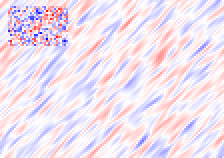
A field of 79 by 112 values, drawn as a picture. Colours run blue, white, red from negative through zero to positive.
Mirror symmetry: none. Grain: diagonal, up to the right. Roughest part: top left. Odd patch: rougher, in the top left. Average level on the scale: 50%.
